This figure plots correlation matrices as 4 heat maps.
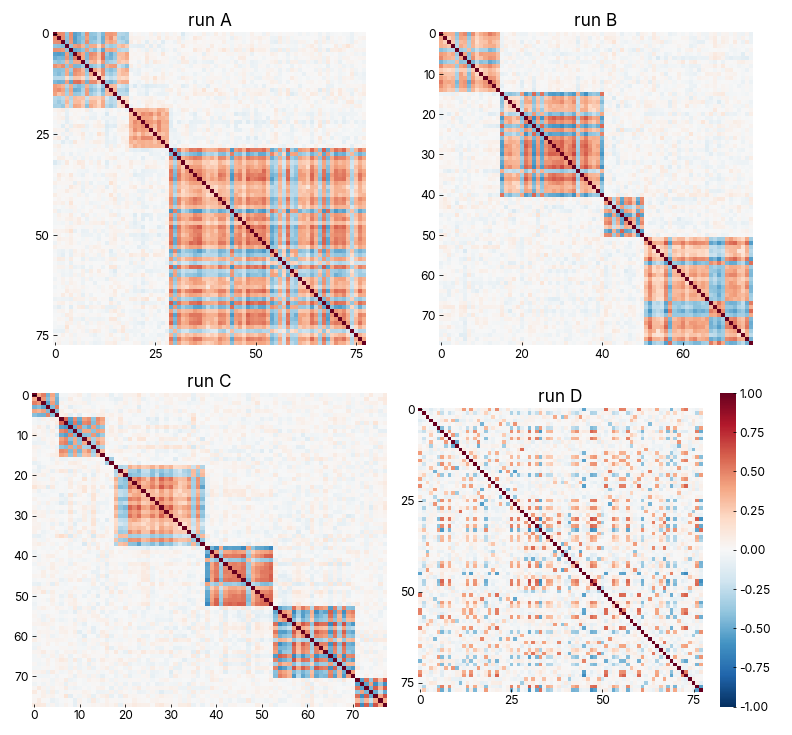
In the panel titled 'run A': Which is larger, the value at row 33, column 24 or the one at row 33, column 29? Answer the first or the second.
the second
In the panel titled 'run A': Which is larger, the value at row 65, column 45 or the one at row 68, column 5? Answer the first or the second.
the first
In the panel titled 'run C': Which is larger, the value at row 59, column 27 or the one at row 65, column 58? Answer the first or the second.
the first
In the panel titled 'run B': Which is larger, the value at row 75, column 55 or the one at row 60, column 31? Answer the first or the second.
the first
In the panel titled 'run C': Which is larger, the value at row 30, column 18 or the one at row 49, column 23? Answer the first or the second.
the first
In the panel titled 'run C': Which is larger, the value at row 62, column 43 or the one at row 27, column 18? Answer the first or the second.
the second
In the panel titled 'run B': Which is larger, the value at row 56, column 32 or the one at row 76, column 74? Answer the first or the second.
the second
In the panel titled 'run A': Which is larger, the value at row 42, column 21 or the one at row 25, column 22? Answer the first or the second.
the second
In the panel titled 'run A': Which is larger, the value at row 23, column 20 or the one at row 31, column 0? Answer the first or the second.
the first
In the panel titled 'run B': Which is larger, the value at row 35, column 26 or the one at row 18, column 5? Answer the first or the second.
the first
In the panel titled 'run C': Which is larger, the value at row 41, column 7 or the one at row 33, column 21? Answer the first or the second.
the second
